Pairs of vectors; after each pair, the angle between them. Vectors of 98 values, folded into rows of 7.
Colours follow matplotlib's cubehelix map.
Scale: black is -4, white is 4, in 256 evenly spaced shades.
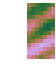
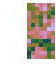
partly opposed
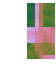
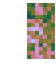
partly aligned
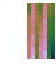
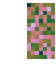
orthogonal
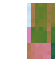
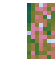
partly opposed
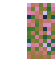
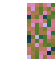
partly aligned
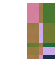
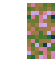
orthogonal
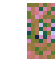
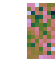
orthogonal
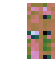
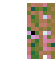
nearly opposite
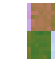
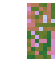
partly aligned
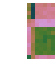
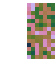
partly opposed
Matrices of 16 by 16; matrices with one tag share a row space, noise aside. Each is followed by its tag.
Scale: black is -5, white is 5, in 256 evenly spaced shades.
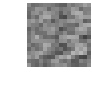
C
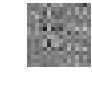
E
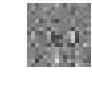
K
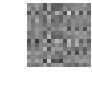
E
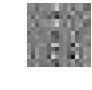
K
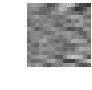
C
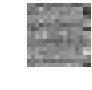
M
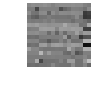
M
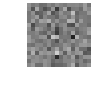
K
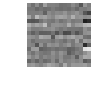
M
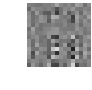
K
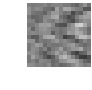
C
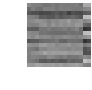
M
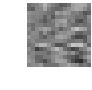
C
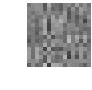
E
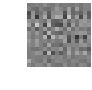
E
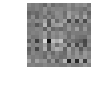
E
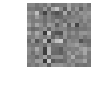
E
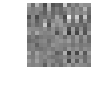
E
